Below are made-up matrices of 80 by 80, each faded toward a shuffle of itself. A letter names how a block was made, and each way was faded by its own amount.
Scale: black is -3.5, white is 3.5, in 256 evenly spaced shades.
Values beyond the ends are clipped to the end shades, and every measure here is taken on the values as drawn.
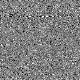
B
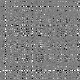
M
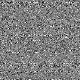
B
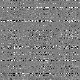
M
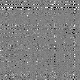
M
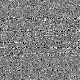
B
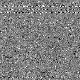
B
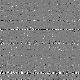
M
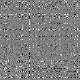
M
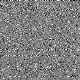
B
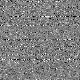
B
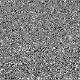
B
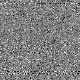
B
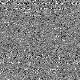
B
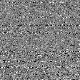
B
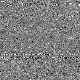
B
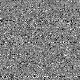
B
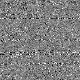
B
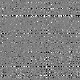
M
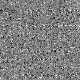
B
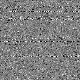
B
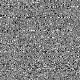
B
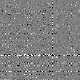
M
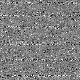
B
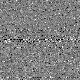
B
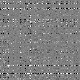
M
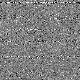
B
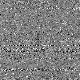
B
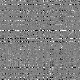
M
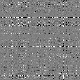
M
